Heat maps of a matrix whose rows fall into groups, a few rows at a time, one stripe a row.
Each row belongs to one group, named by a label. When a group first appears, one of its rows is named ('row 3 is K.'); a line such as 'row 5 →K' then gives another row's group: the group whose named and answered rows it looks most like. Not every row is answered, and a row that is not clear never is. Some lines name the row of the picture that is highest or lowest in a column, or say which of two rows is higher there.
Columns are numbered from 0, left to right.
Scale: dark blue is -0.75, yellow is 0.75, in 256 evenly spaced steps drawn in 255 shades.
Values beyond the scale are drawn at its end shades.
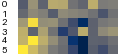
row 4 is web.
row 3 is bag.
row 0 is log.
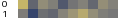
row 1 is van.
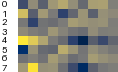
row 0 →log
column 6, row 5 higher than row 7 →Yes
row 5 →log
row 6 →log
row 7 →web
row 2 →van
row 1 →bag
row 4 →web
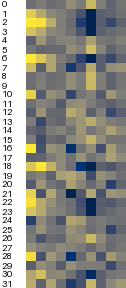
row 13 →van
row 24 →log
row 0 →van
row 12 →log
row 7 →bag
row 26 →van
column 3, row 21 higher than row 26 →Yes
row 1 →web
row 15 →van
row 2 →web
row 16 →bag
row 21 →bag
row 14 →van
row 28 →bag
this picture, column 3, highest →19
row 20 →log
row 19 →log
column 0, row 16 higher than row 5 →Yes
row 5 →van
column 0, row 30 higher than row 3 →No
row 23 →web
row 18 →web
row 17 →van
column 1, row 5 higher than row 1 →No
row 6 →web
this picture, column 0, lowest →24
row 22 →web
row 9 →van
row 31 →bag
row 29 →log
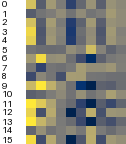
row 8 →log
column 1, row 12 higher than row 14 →No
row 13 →web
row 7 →van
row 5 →van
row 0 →bag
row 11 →web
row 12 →bag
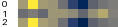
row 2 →web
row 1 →log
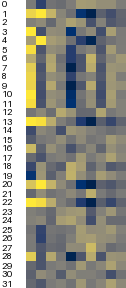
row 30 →log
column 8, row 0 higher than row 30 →Yes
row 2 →log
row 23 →log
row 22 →web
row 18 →log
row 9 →bag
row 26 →van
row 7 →bag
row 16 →bag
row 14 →log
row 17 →van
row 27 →van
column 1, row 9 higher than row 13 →No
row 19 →log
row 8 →bag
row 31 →van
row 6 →bag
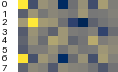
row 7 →log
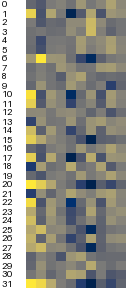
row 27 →web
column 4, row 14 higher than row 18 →No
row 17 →bag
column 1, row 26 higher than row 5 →Yes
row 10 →bag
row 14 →bag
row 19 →van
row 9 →log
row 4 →van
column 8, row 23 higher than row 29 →Yes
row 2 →van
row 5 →van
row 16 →van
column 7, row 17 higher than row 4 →No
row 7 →log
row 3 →van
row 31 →web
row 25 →web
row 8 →log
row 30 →log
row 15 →web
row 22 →bag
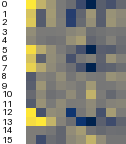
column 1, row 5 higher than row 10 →Yes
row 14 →log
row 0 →web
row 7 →web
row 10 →van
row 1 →bag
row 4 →log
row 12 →bag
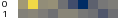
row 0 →web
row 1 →log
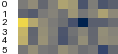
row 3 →bag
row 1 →van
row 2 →web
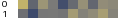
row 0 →bag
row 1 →van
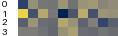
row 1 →bag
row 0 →log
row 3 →log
